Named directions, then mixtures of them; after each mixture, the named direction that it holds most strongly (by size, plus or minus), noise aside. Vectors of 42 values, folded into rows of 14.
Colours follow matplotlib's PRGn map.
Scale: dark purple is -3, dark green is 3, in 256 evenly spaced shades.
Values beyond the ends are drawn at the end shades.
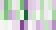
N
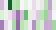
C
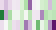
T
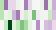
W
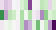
T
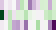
T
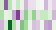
W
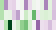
W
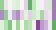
T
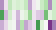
T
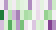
T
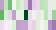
N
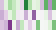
W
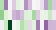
W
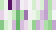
C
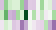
N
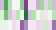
N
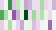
N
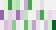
T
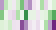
N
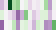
C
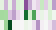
W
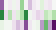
T
